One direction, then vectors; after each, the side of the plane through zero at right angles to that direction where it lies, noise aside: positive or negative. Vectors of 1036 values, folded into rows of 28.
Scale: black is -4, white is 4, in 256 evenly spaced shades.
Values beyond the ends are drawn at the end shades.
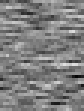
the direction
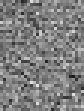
positive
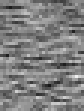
negative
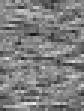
negative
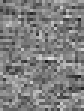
positive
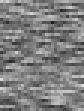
negative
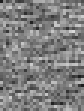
positive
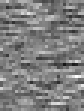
negative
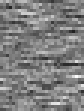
negative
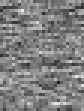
negative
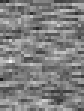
positive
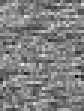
positive
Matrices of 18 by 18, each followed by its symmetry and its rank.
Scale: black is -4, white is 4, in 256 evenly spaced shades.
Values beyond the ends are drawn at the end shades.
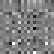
neither, rank three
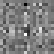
neither, rank three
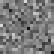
symmetric, full rank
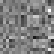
neither, rank three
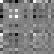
symmetric, rank two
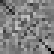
symmetric, full rank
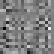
neither, rank three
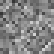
symmetric, full rank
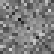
symmetric, full rank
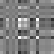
symmetric, rank one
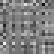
antisymmetric, rank two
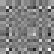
symmetric, rank two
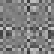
antisymmetric, rank two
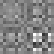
symmetric, rank two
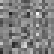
neither, rank three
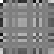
symmetric, rank one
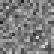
symmetric, full rank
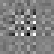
symmetric, rank two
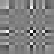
symmetric, rank one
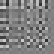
antisymmetric, rank two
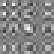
symmetric, rank two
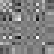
symmetric, rank two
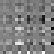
antisymmetric, rank two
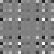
symmetric, rank one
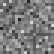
symmetric, full rank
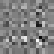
antisymmetric, rank two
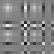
symmetric, rank one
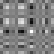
symmetric, rank one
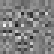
neither, rank three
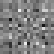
antisymmetric, rank two
